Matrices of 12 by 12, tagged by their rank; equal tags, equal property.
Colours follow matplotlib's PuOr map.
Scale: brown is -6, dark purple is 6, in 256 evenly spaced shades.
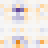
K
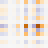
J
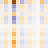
J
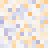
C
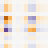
J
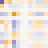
K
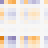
J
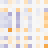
K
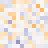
C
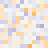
C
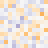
C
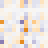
K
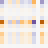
J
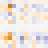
K
